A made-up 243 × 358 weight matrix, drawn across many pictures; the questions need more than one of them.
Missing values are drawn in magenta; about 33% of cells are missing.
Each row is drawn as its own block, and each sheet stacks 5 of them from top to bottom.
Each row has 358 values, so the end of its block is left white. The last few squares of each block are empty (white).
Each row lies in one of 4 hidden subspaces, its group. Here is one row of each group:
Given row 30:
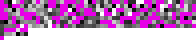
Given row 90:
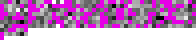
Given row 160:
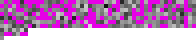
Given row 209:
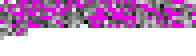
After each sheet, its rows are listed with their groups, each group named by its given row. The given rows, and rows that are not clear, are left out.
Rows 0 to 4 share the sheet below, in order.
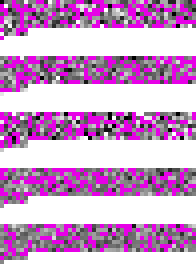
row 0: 160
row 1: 90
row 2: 209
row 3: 90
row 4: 209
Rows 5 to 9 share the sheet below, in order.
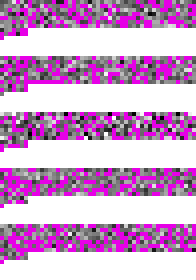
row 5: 30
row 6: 160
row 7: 209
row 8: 160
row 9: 30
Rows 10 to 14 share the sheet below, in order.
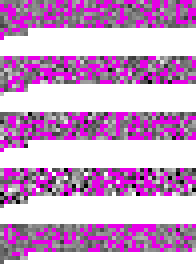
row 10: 30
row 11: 90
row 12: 160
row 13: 30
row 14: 160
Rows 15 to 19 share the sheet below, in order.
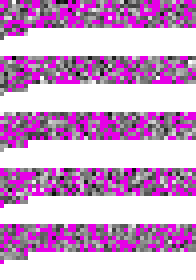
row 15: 30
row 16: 30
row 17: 209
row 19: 209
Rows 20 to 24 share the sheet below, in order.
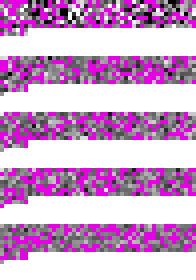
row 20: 90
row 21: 160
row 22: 209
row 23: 209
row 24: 30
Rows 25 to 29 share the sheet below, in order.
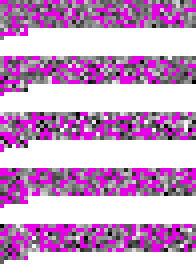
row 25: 160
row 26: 30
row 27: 160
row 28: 209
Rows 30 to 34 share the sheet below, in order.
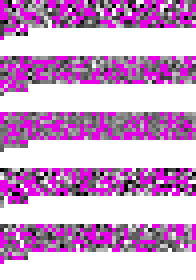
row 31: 90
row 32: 90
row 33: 90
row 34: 160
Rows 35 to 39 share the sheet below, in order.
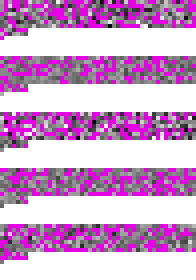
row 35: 30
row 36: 160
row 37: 90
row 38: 90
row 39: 160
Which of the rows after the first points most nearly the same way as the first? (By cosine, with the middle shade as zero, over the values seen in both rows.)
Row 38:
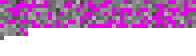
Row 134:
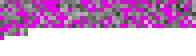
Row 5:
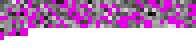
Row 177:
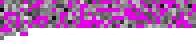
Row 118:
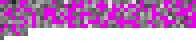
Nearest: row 5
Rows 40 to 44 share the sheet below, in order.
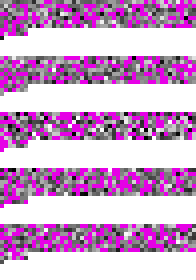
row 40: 90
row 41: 209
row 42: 30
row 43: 209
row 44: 90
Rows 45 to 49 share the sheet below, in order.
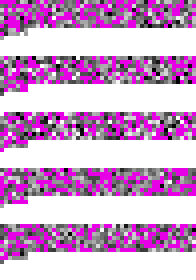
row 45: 90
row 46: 90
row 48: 90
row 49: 30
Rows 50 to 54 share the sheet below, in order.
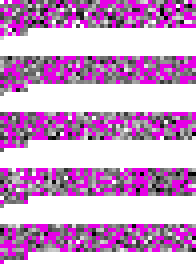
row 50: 209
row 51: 30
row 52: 30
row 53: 30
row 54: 30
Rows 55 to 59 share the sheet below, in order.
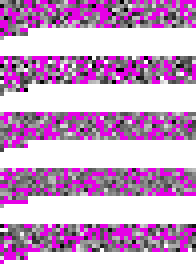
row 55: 30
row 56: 160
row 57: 90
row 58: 209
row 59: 160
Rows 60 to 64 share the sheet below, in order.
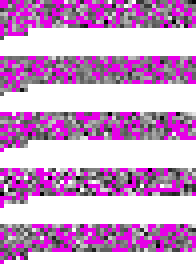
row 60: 209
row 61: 90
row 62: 209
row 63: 30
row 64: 30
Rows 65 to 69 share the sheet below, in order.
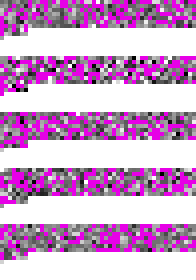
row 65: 160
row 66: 30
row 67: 160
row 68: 209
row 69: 90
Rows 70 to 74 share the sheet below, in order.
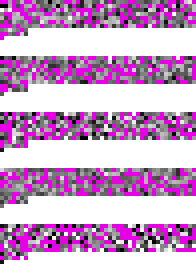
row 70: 160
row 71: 209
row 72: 209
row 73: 160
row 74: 30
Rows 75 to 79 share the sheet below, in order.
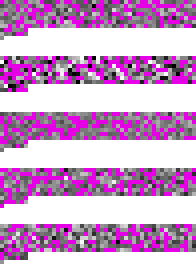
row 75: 30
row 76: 160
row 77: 160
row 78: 30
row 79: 30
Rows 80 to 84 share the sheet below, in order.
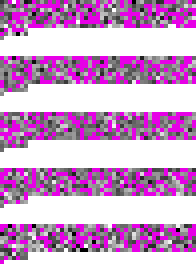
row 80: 30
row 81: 30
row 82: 160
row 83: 30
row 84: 209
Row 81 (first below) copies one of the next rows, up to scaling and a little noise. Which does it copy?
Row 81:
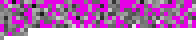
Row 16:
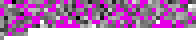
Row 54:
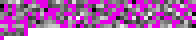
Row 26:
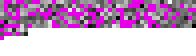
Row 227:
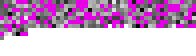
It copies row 16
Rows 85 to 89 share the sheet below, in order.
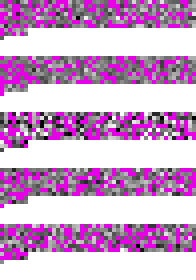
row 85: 30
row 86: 209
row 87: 90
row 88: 160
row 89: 30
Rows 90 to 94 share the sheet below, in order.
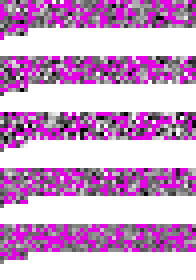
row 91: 90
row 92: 160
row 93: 160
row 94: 30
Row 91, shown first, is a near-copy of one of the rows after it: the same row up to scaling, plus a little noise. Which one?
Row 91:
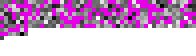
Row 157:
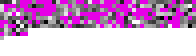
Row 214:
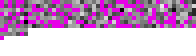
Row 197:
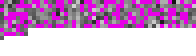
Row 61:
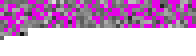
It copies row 61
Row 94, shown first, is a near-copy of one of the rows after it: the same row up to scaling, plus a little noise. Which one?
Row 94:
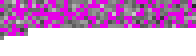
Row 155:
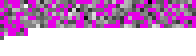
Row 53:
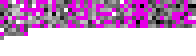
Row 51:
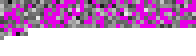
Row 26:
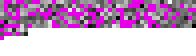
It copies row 53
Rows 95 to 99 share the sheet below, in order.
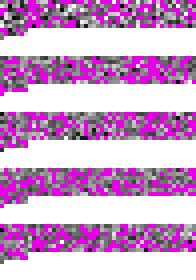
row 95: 160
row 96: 160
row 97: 209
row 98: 209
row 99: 160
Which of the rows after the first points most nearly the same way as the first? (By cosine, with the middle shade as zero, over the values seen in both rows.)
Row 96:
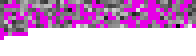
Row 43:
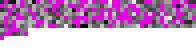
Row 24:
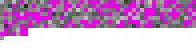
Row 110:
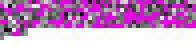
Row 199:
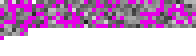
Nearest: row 110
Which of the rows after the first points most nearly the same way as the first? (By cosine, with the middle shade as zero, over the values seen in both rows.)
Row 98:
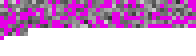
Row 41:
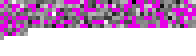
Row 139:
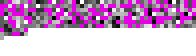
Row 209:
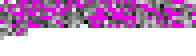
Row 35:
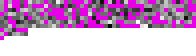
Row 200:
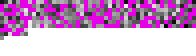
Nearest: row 209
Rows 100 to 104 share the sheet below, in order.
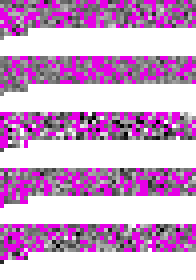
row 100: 90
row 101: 90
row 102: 160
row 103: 90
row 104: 90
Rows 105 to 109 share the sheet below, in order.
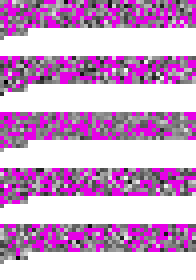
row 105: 209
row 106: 160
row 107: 90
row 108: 30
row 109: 30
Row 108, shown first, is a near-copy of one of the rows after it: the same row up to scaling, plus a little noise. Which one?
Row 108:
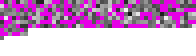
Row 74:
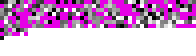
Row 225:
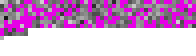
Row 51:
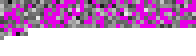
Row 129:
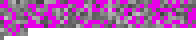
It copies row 129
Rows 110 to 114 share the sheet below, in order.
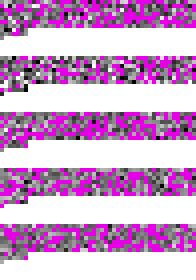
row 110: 90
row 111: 90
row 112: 90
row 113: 90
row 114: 209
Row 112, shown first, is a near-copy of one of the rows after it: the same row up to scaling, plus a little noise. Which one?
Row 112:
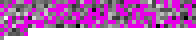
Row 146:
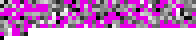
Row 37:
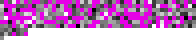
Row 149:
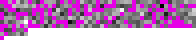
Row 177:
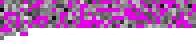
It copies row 37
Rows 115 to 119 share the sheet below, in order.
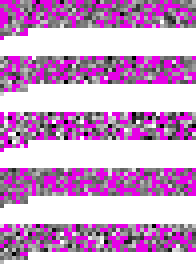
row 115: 160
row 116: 209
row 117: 90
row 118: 209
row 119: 160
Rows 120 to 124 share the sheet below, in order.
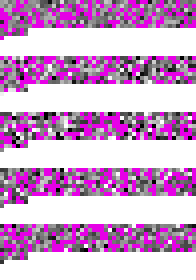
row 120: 160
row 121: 160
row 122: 90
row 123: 90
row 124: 209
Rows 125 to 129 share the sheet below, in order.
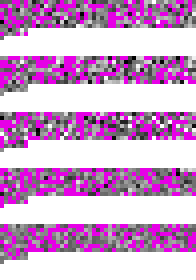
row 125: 30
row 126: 209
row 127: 30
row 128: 160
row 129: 30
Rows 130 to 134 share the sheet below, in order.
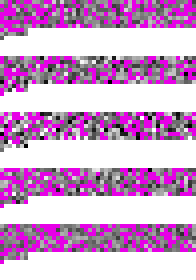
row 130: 90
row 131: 30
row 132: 160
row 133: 160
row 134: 160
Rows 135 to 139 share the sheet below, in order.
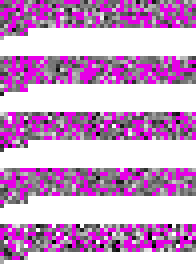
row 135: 160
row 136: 90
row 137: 160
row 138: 160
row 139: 90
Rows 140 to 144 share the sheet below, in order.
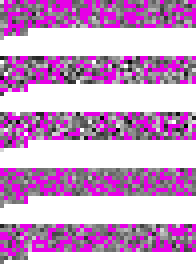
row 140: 209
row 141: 30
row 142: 90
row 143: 160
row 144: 209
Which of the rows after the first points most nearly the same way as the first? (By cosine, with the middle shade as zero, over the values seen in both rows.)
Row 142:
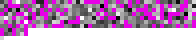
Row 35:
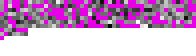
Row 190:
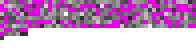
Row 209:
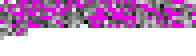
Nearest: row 35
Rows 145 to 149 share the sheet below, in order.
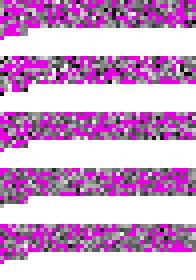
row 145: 160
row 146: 90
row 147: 90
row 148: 160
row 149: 90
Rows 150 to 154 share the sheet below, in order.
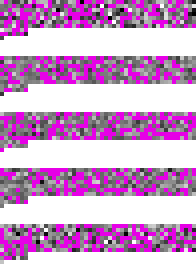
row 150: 90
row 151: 160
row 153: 30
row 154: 30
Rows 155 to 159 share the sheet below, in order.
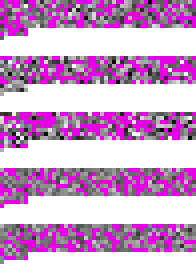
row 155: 30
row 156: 90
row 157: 90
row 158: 90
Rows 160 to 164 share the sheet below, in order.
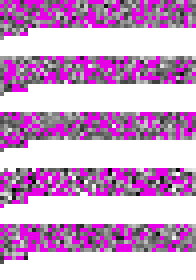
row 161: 30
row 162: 160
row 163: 209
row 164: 160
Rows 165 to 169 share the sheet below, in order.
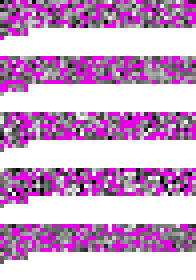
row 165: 209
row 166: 160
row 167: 30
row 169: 209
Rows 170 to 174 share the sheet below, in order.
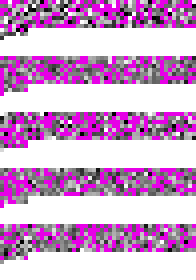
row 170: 30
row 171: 209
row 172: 30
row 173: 160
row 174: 90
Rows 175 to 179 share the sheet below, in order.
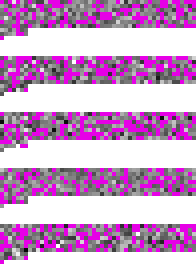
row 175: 30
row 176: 30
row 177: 90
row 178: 160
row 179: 90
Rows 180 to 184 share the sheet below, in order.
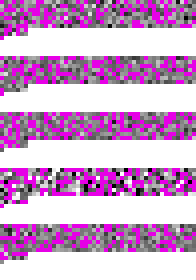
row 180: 30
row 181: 90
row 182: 30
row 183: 160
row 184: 160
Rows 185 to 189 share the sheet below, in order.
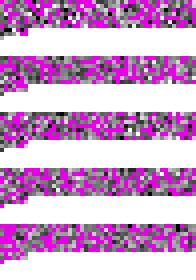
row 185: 90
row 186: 30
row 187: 30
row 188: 90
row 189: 160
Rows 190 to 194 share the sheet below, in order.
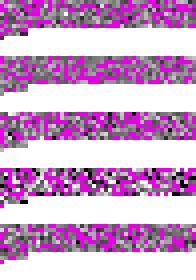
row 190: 90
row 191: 209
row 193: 90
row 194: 30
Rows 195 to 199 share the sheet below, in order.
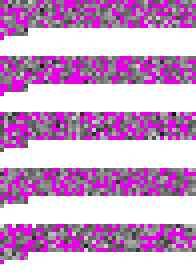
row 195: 90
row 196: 90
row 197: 90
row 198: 160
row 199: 209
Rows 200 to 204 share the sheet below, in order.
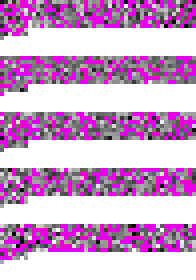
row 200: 209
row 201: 90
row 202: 30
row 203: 90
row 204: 90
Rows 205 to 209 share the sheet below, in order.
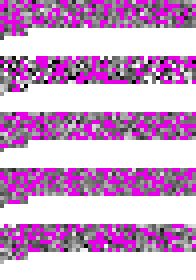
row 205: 90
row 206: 90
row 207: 30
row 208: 209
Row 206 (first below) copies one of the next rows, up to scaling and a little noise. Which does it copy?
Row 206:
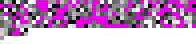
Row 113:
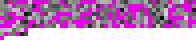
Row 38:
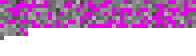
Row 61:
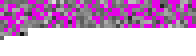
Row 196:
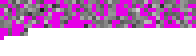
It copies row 196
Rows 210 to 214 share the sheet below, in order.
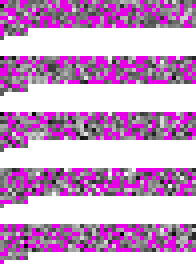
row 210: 160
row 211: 209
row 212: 209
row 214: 90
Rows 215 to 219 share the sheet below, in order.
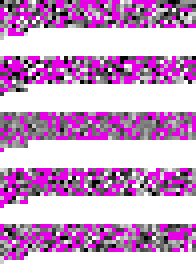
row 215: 90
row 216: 90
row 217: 160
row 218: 30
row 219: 90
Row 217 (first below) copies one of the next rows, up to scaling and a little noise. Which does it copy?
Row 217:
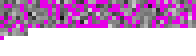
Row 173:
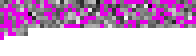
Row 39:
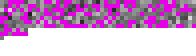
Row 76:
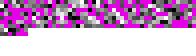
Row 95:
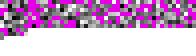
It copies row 173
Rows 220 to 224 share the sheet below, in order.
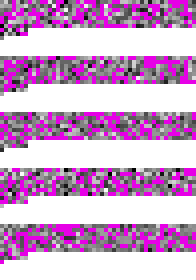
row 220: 30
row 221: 160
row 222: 90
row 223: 209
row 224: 90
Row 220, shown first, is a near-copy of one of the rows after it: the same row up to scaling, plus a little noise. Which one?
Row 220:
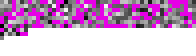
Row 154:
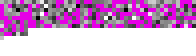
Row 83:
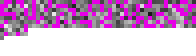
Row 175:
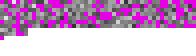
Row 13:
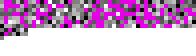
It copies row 13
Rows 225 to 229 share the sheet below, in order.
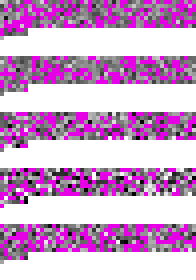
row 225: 30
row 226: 160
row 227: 30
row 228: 90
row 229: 160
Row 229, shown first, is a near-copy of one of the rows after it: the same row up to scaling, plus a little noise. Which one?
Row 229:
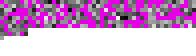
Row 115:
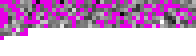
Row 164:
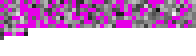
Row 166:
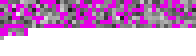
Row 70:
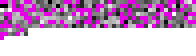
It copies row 166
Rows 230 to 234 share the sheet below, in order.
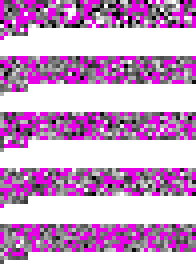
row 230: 160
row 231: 30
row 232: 30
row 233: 30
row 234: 90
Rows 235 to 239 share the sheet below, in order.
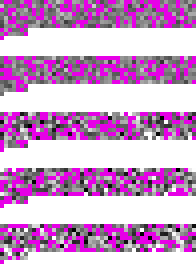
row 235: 30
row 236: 90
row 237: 90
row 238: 209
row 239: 30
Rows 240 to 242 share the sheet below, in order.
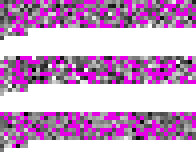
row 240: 90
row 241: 209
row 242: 30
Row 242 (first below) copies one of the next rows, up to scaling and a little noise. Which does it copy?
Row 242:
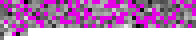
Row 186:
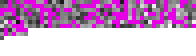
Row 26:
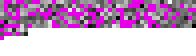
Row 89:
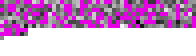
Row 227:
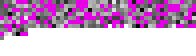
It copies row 227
